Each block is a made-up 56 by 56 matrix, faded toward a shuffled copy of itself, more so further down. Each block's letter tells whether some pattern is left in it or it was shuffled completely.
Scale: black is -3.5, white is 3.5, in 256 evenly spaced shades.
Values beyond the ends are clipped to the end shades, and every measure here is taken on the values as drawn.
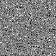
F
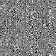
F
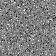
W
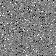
W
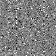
F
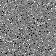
W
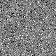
W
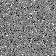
W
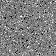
W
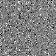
F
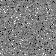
W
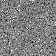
W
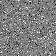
W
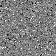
W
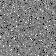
W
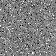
W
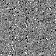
F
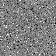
W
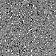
F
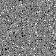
F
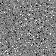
W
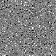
F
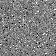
W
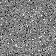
W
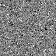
W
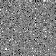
F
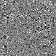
F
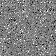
W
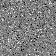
W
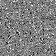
W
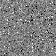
F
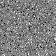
W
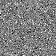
W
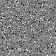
W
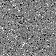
W
